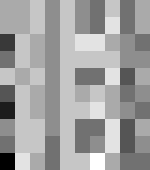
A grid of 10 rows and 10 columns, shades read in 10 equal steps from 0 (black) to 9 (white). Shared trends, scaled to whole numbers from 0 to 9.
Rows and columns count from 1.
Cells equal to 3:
4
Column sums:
38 68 65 48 70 57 60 70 40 51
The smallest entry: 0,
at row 10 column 1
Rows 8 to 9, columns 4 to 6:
5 7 4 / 4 7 4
